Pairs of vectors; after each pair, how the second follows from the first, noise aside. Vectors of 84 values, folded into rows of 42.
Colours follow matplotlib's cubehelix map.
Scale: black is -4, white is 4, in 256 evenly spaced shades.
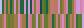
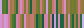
reversed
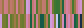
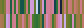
wrapped around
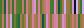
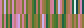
negated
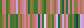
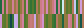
wrapped around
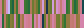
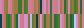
reversed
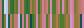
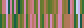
wrapped around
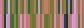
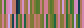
reversed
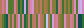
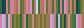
reversed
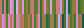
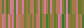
shrunk
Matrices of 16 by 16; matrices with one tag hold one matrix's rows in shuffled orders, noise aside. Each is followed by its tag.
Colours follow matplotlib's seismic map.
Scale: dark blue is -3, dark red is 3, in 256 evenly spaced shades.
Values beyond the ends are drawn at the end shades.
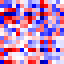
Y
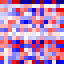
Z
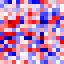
Y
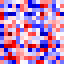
Y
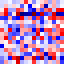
Z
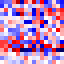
Z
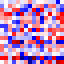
Z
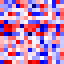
Y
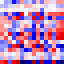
Z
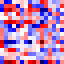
Y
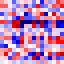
Z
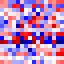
Z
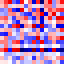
Z
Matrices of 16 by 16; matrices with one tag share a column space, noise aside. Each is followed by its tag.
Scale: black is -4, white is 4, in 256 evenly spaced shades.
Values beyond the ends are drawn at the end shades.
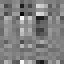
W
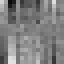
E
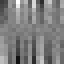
E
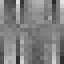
E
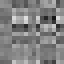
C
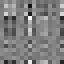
W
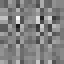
C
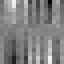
E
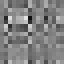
C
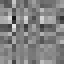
C
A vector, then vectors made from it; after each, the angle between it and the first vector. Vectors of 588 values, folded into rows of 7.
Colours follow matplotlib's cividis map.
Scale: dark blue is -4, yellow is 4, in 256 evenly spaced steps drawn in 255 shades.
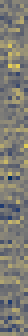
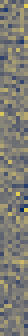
orthogonal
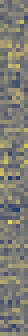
nearly parallel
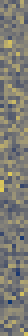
partly aligned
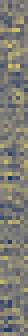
nearly parallel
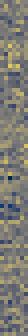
nearly parallel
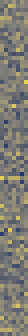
partly opposed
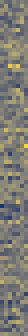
nearly parallel
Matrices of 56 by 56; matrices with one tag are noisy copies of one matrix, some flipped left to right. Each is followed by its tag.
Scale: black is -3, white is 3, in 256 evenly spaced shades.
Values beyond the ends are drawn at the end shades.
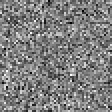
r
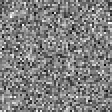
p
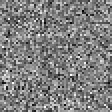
r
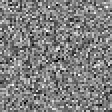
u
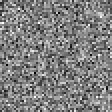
p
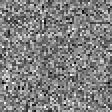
r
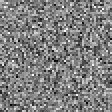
u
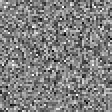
u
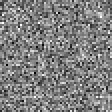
p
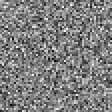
u
